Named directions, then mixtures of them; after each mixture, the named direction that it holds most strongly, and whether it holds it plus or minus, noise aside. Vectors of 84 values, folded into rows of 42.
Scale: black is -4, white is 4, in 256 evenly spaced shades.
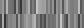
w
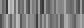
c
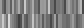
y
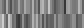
y, plus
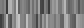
c, plus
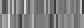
y, plus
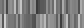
w, minus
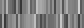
w, plus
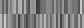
w, minus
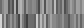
c, minus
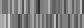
y, plus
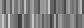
y, plus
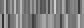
w, minus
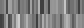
c, plus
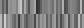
w, minus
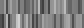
y, minus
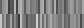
c, minus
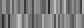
y, minus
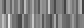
y, plus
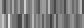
y, plus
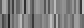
y, minus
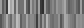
c, plus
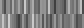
y, plus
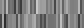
w, plus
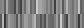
w, plus
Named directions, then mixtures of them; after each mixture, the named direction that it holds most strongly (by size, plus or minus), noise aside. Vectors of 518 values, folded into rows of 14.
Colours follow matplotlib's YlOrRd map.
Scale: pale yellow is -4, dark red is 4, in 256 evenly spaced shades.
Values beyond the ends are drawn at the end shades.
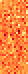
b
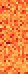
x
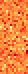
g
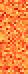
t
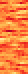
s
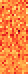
b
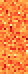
g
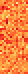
x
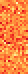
x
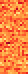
x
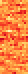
s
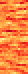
s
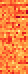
b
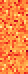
g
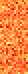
x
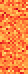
t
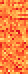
t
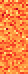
t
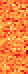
g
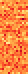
x
